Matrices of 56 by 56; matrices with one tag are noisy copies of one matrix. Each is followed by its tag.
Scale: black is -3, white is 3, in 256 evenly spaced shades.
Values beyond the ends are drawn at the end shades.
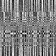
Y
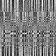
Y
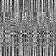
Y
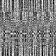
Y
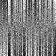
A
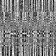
Y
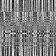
Y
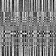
Y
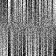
A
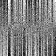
A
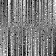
A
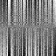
A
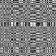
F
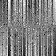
A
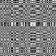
F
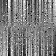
A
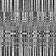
Y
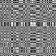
F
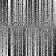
A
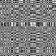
F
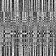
Y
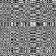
F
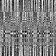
Y
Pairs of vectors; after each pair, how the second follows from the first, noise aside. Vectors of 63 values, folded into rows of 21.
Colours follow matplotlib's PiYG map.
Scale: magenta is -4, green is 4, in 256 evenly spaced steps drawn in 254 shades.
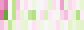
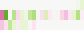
partly zeroed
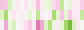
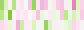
shuffled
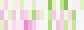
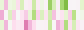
copied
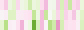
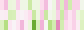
copied
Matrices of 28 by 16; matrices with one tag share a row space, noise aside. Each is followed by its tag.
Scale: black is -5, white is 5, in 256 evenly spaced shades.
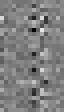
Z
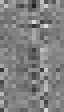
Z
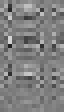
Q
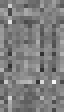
Q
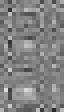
Q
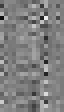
Z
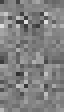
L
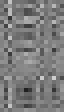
Q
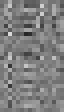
Q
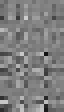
L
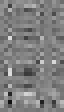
Q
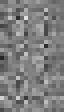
L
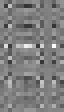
Q
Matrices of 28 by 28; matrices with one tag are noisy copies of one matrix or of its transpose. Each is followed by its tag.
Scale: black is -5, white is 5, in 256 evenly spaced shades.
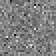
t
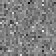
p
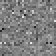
p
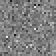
t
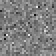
t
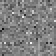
p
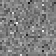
p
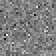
t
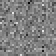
p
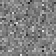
p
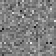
p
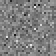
t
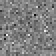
t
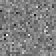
t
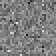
p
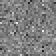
p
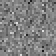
p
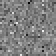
p
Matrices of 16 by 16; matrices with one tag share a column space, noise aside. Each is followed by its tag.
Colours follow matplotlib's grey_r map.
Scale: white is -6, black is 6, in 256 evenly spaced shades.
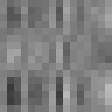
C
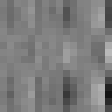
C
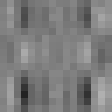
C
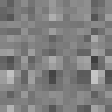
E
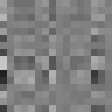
E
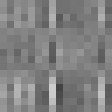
C
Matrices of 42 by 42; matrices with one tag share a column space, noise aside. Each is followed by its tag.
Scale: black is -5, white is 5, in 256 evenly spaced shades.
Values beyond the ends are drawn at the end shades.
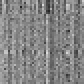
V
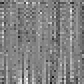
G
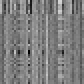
V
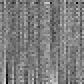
G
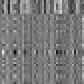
V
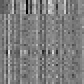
V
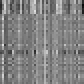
V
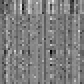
V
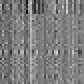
V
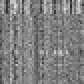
V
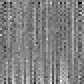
G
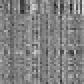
V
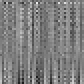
G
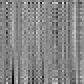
G
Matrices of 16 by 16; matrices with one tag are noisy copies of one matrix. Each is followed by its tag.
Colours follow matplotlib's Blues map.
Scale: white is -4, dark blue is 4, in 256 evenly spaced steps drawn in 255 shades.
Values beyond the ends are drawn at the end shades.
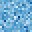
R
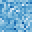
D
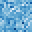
D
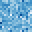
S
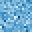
R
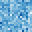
S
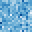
S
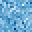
D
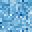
S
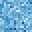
D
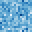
S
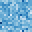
S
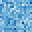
D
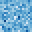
R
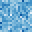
S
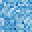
D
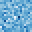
R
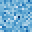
R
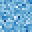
R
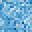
D
